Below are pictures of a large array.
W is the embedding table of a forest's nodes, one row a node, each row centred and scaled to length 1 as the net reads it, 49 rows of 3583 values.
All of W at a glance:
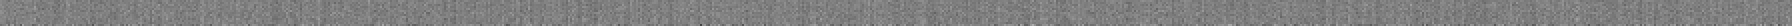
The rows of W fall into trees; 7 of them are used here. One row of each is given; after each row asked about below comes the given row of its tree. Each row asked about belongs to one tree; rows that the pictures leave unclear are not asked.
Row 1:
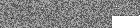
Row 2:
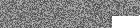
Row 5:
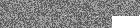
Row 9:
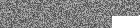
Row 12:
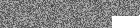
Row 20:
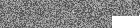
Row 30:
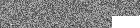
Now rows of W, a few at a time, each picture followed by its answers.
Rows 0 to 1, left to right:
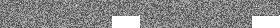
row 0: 12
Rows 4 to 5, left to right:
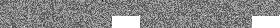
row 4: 30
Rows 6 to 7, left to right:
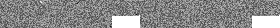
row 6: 20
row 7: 20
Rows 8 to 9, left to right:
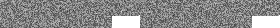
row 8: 9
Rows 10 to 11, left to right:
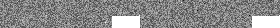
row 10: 12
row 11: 30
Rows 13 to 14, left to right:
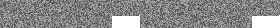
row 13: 5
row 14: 20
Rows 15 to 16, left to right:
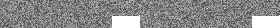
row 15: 5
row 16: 1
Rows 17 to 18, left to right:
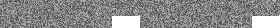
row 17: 30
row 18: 5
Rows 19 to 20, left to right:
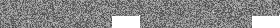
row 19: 30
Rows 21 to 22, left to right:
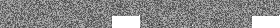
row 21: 20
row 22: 12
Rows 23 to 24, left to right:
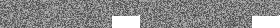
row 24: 9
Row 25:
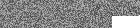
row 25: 2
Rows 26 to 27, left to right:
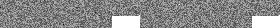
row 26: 2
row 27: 9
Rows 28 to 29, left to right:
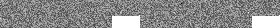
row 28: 9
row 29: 1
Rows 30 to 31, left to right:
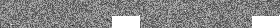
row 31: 30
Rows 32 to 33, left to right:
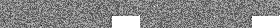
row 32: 2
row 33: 2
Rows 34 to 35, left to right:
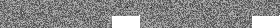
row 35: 1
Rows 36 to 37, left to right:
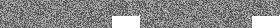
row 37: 20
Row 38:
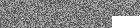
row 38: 5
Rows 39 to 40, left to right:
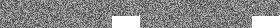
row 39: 20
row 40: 5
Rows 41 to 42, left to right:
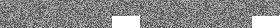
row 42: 20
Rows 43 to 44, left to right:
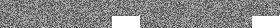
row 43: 12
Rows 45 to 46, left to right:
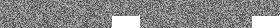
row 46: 12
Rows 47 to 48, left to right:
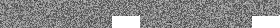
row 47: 1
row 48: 2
